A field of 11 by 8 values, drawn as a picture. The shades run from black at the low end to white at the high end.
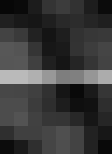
Ninth with the highest average: middle left. Odd lines: row 6. Average level on the scale: 20%.
